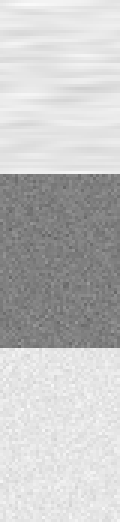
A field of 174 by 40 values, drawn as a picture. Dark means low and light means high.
It is made of 3 by 1 panels. Panel 1,1: very high, streaked across, faint in contrast. Panel 2,1: middling, fine-grained, faint in contrast. Panel 3,1: very high, fine-grained, faint in contrast.
